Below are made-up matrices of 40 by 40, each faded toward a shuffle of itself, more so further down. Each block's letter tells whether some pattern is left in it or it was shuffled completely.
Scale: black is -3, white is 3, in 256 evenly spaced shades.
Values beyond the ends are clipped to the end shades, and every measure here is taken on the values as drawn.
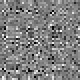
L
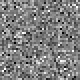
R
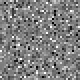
R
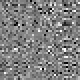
L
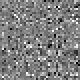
L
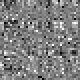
L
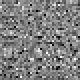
L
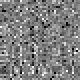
L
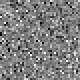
R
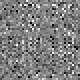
L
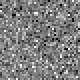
R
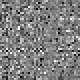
L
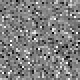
R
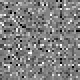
L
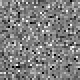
R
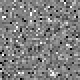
R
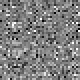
L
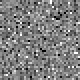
R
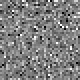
R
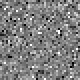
R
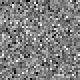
R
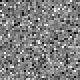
R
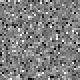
R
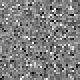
L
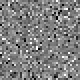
L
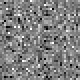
L
